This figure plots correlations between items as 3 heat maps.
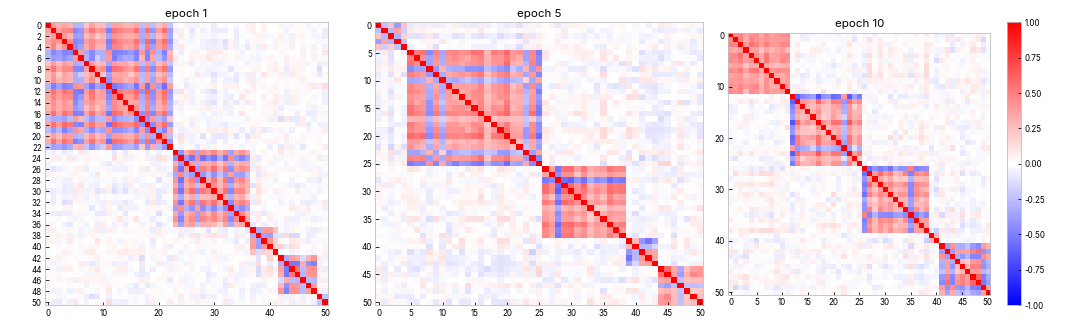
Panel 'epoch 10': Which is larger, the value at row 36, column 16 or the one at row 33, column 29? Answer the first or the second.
the second
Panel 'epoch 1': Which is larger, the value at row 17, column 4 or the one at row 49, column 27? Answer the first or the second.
the second
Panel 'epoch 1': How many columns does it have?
51
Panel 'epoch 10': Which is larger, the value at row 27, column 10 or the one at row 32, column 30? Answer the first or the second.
the second
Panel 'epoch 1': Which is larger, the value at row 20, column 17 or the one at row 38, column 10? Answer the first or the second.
the second
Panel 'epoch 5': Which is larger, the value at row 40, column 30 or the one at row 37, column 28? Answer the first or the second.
the first
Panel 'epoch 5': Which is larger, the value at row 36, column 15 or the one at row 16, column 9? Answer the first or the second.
the second
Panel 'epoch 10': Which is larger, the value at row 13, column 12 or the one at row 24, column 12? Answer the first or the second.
the second
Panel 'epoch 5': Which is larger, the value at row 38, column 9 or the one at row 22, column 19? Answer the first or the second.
the second
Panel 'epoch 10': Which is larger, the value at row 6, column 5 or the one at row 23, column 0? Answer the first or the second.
the first
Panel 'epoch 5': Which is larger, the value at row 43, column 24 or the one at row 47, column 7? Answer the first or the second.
the second
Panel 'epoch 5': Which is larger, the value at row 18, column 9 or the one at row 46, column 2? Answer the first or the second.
the first
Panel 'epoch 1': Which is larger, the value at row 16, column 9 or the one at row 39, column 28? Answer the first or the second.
the first
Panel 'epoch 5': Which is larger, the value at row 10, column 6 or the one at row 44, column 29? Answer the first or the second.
the second
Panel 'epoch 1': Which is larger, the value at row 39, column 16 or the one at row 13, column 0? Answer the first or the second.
the second
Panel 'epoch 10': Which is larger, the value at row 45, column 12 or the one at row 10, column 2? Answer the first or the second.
the second
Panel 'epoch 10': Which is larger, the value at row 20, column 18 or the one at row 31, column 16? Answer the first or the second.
the first
